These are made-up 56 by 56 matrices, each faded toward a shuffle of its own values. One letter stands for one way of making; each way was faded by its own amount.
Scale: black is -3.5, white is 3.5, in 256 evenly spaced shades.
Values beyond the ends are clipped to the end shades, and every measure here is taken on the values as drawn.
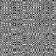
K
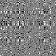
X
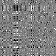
X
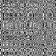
K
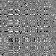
X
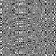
X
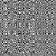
K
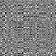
K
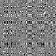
X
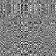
K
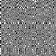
X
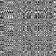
K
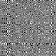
X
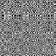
K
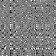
X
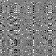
X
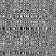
K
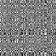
K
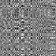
K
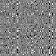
X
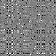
X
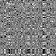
X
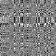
K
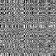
K
